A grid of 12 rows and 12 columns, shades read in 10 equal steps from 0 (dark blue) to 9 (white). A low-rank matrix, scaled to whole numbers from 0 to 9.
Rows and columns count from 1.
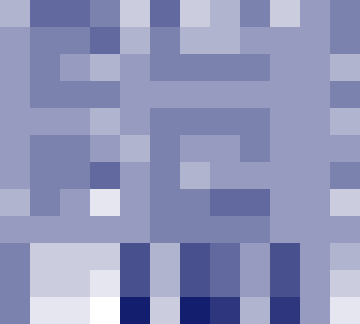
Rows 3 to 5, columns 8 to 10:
4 4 5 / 5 5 5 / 4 4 5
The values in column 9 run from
3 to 6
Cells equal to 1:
2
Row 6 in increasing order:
4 4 4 4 5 5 5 5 5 5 5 6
